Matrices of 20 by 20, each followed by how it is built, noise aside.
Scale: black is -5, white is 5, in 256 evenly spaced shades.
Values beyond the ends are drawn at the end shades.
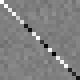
diagonal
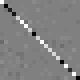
diagonal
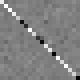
diagonal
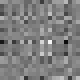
low rank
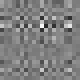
low rank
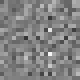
low rank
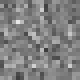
low rank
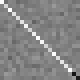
diagonal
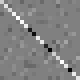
diagonal
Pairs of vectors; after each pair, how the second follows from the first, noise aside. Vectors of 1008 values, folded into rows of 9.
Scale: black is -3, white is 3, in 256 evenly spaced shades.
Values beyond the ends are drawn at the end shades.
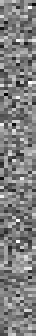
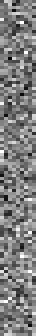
shuffled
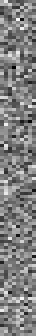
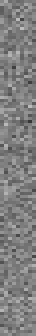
shrunk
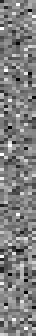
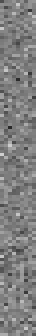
shrunk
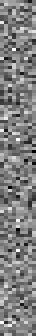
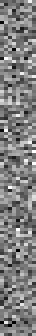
negated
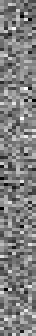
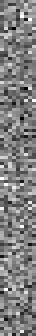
negated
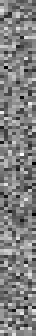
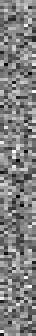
shuffled
